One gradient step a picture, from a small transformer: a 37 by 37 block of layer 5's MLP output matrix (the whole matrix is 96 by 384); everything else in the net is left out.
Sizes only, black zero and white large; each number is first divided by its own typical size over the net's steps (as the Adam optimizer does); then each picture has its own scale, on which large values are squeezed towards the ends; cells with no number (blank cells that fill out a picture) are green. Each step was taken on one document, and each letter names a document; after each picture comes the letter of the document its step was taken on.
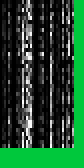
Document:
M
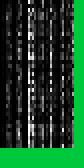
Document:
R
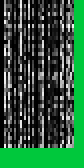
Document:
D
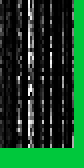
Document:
R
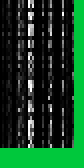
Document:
R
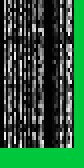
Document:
D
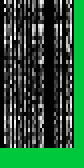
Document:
D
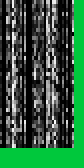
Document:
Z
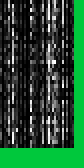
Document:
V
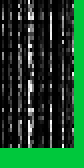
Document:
R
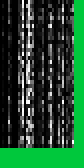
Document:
M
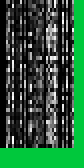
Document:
V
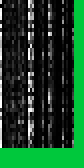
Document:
R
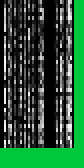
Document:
D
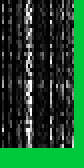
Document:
M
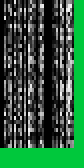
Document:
D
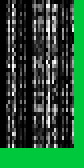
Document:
V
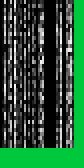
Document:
D
